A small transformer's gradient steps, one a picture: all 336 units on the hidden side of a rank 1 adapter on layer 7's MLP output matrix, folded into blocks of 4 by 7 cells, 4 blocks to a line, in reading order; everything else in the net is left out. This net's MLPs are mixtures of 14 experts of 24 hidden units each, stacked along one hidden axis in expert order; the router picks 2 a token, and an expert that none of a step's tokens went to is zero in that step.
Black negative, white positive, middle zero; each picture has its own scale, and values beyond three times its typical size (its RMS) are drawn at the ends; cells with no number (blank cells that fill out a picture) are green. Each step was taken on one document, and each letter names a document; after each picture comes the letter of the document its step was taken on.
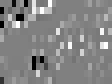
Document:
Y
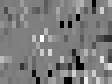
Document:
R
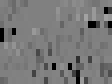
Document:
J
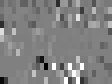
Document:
J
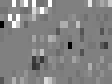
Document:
Y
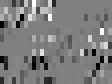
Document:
Y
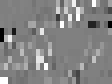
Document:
J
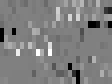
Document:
J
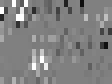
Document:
Y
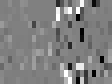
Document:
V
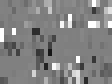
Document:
J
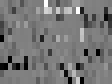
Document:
V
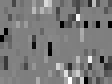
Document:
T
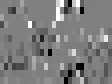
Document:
V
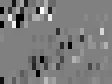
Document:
Y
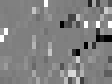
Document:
T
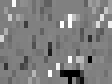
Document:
T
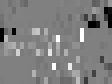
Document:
J
